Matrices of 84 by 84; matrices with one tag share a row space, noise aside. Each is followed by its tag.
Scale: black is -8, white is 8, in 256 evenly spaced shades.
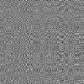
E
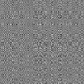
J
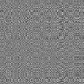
E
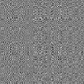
J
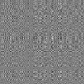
J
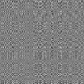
J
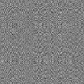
J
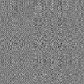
J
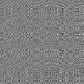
E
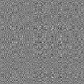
J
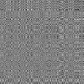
E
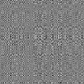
J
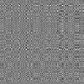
E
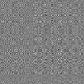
J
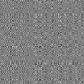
J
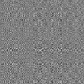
J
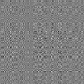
J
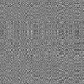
E
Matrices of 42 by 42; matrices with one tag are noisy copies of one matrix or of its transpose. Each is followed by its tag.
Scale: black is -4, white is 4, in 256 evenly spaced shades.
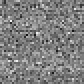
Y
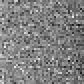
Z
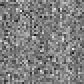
Y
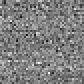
Y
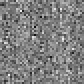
Y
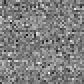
Y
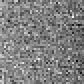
Z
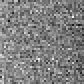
Z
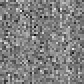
Y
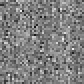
Y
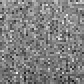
Z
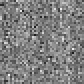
Y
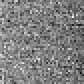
Z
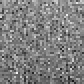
Z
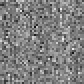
Y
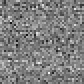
Y
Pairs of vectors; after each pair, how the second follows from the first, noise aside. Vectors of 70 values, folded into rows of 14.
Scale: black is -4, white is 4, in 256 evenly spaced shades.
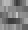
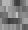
copied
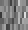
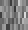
copied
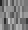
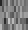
copied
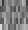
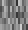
shuffled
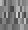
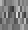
copied
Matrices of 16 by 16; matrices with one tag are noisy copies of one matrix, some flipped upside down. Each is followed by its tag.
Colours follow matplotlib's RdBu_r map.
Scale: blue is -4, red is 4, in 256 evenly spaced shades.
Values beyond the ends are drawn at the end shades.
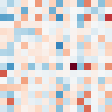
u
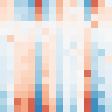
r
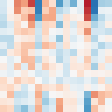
r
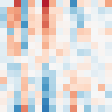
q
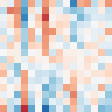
q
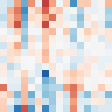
q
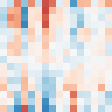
q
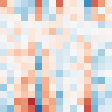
r
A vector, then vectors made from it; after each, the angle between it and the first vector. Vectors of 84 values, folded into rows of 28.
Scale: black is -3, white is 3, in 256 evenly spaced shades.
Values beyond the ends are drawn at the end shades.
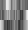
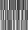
orthogonal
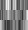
nearly parallel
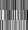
partly opposed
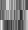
nearly parallel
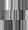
nearly parallel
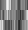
nearly parallel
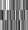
partly aligned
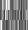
partly aligned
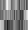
nearly parallel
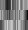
nearly opposite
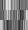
nearly parallel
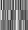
orthogonal
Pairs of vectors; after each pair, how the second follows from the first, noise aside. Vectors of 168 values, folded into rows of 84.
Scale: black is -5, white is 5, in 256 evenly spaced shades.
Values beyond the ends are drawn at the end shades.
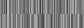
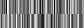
scaled up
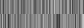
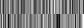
scaled up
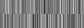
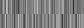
wrapped around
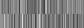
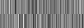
shuffled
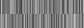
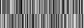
scaled up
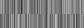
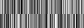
scaled up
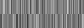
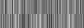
shuffled
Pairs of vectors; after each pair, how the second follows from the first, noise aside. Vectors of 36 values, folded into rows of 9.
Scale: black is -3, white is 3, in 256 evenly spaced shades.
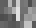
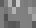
partly zeroed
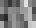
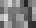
negated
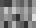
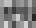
negated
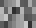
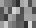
negated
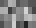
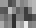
negated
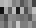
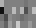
partly zeroed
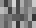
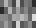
negated
